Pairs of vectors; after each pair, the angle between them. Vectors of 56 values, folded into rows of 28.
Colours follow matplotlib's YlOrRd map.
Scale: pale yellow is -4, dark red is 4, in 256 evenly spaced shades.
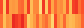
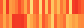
nearly parallel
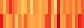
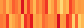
orthogonal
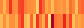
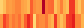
orthogonal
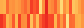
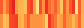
orthogonal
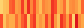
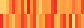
nearly parallel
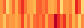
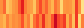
nearly parallel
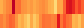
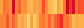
nearly parallel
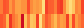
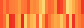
nearly parallel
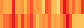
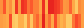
partly opposed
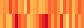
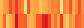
nearly parallel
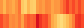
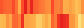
nearly opposite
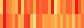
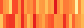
partly opposed
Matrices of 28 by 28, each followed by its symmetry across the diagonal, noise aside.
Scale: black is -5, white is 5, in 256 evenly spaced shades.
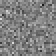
neither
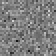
neither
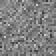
symmetric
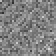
symmetric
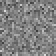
neither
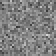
neither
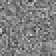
antisymmetric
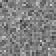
symmetric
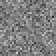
antisymmetric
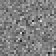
antisymmetric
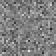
antisymmetric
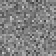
neither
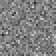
symmetric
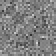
symmetric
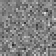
antisymmetric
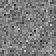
symmetric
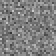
antisymmetric
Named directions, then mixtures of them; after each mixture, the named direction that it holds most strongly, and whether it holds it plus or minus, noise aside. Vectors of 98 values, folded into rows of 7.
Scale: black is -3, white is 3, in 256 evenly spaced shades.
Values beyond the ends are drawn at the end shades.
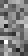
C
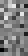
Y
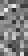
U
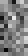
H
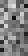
Y, plus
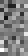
Y, minus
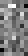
Y, plus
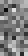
U, minus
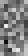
C, minus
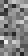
C, plus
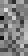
H, plus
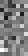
Y, minus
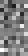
Y, minus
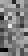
H, plus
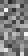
U, plus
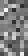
U, plus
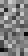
Y, plus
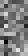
C, minus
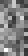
H, minus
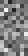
U, plus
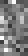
H, minus
